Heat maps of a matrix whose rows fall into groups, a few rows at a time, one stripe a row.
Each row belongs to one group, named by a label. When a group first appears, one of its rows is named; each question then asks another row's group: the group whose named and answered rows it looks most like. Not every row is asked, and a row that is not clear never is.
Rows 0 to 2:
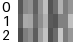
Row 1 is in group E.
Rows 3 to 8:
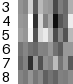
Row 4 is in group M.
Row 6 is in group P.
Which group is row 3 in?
M
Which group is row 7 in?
P
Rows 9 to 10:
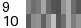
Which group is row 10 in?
E
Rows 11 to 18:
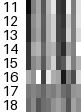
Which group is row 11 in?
E
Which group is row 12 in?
E
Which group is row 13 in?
E
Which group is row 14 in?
E
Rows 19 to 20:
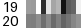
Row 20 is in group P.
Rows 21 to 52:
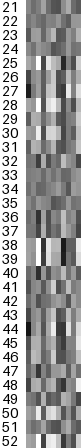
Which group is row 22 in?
P
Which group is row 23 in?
E
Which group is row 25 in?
M
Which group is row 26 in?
E
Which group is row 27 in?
E
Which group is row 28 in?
M
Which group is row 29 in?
E
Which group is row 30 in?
M
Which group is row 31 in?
E
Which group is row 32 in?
P
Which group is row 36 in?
P
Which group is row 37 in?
P
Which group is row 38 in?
M
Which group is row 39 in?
M
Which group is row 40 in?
P
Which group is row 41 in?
E
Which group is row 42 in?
P
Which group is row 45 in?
E
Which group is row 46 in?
E
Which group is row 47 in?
P
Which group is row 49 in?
P
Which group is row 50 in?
M
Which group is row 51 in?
P
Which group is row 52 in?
M
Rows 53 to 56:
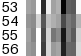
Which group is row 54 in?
M
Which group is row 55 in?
M
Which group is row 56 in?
M
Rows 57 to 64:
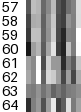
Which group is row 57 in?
E
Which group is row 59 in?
E
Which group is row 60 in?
E
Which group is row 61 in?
M
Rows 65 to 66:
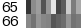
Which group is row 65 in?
E
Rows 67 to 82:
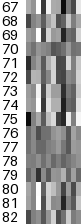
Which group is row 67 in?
M
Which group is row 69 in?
M
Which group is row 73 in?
M
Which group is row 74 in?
M
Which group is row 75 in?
E
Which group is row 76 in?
P
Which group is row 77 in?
P
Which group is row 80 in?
M
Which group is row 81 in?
M
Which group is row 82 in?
E
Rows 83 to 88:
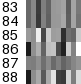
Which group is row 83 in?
P
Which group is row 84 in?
P
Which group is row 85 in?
M
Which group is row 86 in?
E
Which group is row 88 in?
E
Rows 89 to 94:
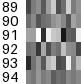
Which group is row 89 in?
E
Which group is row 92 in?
P
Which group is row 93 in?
E
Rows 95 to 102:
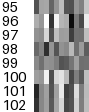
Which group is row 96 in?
M
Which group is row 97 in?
M
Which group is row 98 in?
P
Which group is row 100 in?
M
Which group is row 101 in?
E
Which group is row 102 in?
E
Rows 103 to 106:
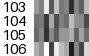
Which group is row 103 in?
M
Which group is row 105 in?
P
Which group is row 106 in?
M
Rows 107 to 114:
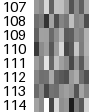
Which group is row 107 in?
M
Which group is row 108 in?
P
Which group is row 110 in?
E
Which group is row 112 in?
P
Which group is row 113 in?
P
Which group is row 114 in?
M
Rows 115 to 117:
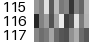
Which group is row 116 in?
E
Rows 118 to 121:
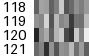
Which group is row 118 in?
E
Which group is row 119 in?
M
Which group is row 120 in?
E
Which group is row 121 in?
P
